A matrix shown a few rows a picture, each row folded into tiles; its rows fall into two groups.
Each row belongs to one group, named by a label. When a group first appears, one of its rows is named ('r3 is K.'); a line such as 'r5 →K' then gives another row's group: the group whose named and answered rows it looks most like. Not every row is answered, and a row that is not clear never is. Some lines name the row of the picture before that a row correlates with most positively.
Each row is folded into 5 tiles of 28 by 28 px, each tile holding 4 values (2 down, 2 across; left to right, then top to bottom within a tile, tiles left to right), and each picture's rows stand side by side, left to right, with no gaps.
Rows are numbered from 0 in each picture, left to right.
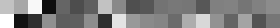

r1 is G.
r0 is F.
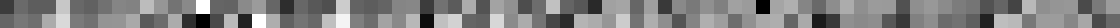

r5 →G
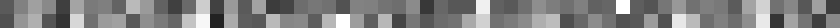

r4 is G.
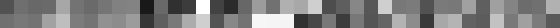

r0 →G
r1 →G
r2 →F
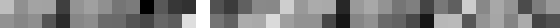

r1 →G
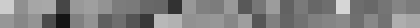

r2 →G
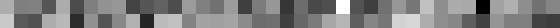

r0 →F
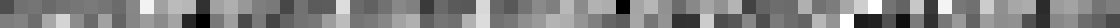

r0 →G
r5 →F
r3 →G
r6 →F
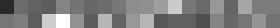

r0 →G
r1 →F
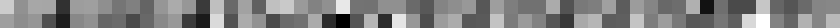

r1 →F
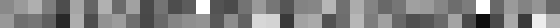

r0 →F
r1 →G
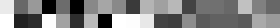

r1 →F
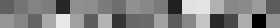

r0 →G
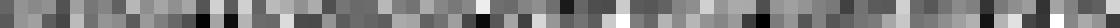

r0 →F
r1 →F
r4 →G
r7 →F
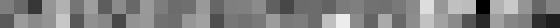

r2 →G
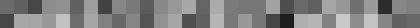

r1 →F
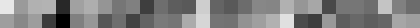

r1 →G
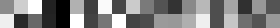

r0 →F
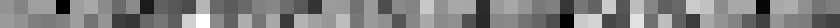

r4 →F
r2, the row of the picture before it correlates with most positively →1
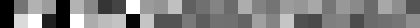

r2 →F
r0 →F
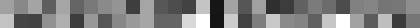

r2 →G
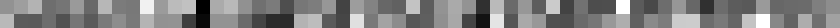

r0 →F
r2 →F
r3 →F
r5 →G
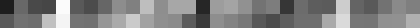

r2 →G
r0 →G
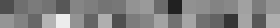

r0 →G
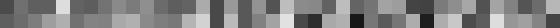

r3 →F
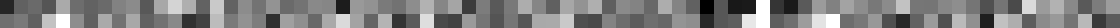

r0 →G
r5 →G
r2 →G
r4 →F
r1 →F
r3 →F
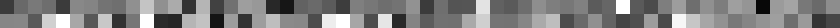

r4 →G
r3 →G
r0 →G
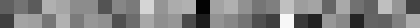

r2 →F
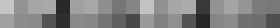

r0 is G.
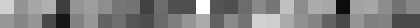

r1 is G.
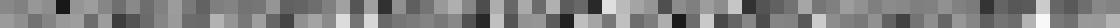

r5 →F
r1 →F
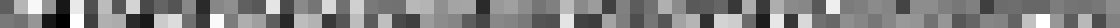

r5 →F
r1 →F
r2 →F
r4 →F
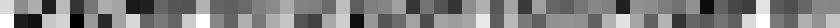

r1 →G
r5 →G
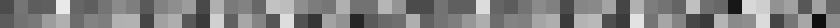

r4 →F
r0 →G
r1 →F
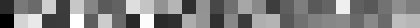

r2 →G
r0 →F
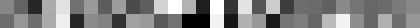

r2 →G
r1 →F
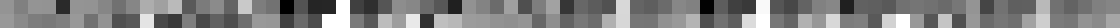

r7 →G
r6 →G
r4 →G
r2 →G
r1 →F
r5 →G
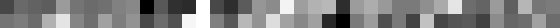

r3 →F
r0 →G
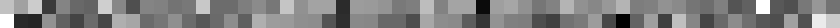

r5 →G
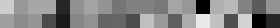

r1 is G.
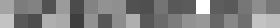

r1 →G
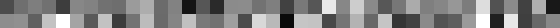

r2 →F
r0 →G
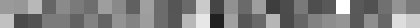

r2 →G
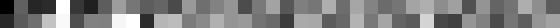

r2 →F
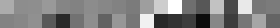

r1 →F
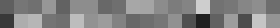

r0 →F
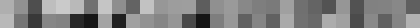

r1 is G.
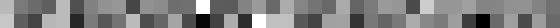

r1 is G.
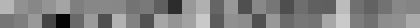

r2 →G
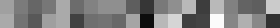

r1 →F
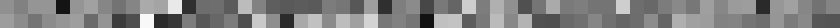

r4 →G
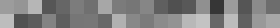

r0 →F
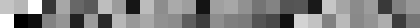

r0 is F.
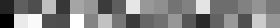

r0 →F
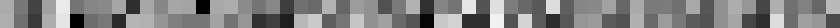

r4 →F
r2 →F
